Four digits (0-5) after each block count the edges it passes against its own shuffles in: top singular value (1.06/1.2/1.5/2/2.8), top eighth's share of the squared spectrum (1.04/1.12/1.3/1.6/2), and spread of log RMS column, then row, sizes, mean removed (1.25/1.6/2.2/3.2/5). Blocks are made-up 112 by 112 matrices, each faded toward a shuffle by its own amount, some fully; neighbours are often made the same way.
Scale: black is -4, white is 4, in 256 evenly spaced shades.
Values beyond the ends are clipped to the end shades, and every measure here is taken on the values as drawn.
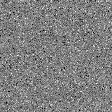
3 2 0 0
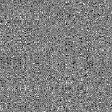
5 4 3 2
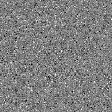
3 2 1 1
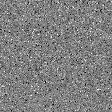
2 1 0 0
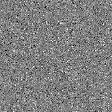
3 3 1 1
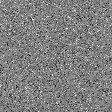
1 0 0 0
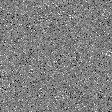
0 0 0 0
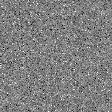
3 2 1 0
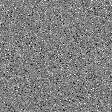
1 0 0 0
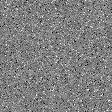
0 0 0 0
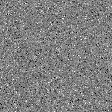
3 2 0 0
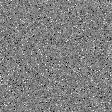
0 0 0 0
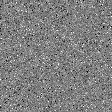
0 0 0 0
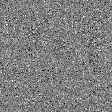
3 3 1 1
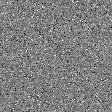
1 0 0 0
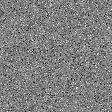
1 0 0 0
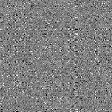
4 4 2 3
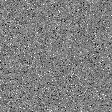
1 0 0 0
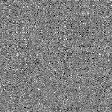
4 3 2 2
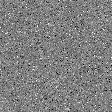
2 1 0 0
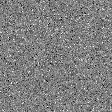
2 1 0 0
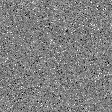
2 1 0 0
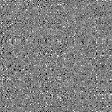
4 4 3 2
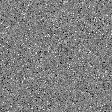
2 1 0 0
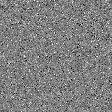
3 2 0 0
